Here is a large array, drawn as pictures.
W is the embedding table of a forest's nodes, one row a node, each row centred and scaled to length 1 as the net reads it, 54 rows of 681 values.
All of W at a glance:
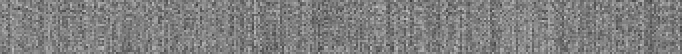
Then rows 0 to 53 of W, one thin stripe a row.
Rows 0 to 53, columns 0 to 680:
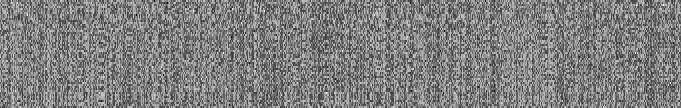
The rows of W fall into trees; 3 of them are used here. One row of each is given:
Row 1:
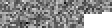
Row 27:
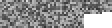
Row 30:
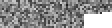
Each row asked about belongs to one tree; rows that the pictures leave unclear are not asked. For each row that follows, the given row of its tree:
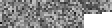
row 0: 27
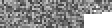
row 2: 30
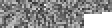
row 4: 30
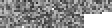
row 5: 30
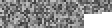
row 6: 30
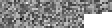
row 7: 27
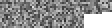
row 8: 27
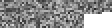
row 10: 1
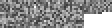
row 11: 1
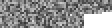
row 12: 30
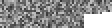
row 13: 30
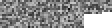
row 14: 27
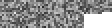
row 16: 1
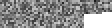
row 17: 27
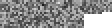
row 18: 1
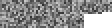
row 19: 1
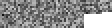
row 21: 27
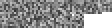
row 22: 1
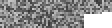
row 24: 30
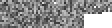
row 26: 1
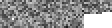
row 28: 27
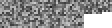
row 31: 27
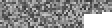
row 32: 27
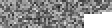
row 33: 30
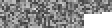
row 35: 30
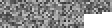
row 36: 27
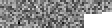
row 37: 30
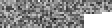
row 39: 30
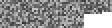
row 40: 27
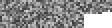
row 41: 1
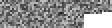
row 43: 27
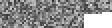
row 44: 27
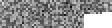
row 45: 27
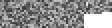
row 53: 1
